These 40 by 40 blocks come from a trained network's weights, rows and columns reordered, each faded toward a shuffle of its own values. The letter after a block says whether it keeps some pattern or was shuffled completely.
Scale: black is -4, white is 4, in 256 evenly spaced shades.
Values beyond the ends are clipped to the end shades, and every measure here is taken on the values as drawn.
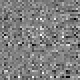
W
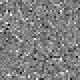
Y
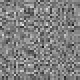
W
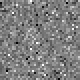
Y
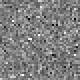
Y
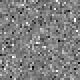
Y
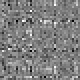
W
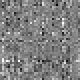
W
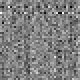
W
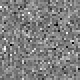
Y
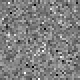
Y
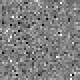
Y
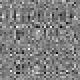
W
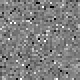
Y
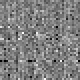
W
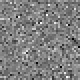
Y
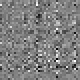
W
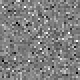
Y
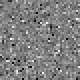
Y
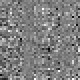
W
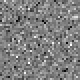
Y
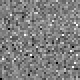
Y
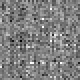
W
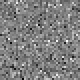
Y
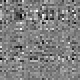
W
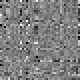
W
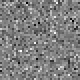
Y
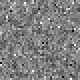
Y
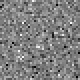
Y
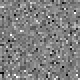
Y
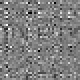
W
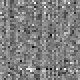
W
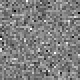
Y
